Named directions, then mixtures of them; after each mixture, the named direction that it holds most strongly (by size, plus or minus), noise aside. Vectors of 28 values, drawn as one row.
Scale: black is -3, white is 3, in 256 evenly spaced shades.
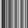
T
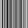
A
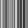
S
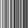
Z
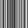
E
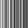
Z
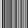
T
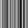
S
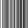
S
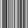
S
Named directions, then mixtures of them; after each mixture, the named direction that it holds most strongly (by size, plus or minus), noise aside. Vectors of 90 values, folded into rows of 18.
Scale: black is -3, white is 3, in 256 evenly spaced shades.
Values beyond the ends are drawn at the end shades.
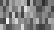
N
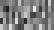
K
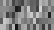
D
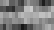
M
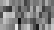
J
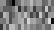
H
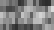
M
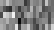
J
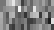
H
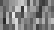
N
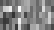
J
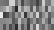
H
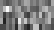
J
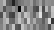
H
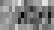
M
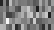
D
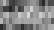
M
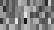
K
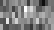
N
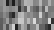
H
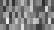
N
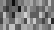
H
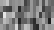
J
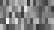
N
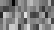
H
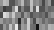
J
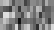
J
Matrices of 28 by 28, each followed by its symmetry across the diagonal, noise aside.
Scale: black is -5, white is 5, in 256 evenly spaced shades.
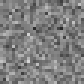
antisymmetric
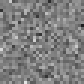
antisymmetric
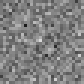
symmetric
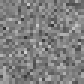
antisymmetric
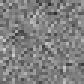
antisymmetric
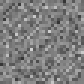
symmetric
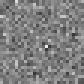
symmetric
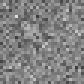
symmetric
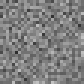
symmetric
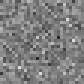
symmetric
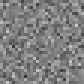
antisymmetric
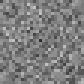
symmetric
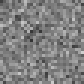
symmetric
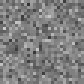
antisymmetric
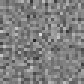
antisymmetric
